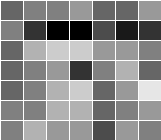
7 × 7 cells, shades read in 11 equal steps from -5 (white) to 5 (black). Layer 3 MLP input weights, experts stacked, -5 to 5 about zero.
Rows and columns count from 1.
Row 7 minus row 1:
-1 -2 -1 0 1 -2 1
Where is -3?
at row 3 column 3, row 3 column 4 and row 5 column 4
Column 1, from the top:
1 0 1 1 1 0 0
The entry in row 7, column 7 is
0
